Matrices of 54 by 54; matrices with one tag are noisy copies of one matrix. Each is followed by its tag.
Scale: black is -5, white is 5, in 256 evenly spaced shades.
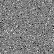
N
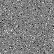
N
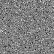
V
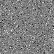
N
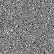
N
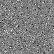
N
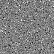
V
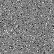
N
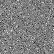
N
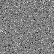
V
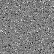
V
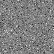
N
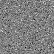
V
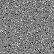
V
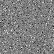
N
